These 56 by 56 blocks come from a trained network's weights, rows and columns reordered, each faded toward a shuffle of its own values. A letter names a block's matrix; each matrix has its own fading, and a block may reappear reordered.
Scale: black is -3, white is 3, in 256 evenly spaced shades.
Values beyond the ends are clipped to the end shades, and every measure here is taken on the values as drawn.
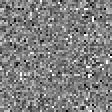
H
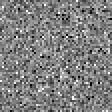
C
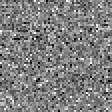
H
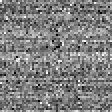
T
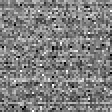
T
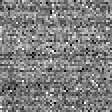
T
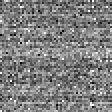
T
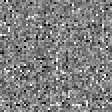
C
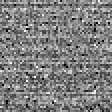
T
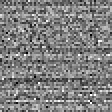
T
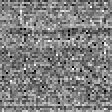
T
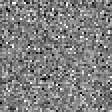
C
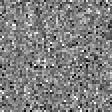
H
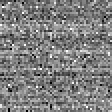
T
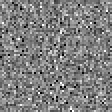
H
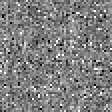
C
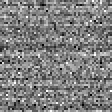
T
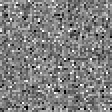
C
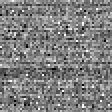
T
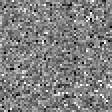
H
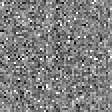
C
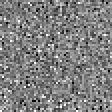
C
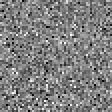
H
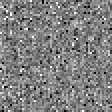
C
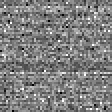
T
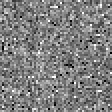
H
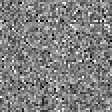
C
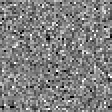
H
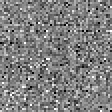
C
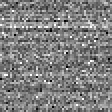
T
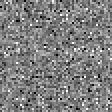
C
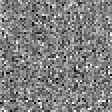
C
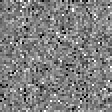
C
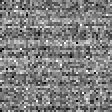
T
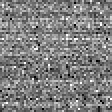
T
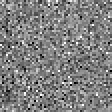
H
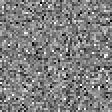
H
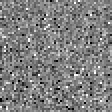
C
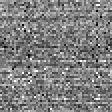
T
